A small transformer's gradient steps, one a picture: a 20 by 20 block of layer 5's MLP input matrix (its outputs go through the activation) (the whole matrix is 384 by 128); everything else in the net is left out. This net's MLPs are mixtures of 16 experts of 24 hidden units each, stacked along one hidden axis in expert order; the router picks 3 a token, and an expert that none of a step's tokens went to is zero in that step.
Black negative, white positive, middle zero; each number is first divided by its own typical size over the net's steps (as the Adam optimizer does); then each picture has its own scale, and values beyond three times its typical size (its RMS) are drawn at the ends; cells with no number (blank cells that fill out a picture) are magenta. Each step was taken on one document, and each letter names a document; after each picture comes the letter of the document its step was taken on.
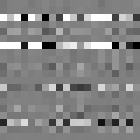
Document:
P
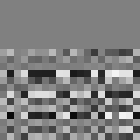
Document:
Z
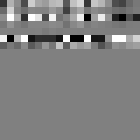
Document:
Z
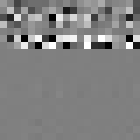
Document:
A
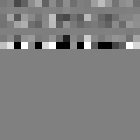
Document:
A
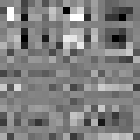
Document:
Z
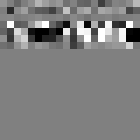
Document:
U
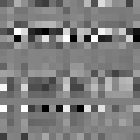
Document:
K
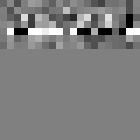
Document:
U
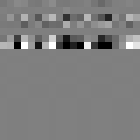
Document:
A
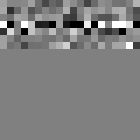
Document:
U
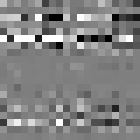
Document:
P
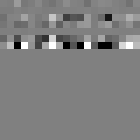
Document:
A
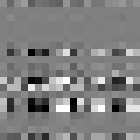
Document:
K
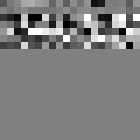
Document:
U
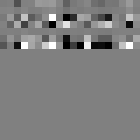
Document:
A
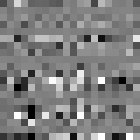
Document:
K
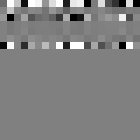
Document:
Z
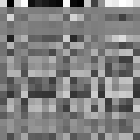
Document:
Z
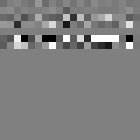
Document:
A
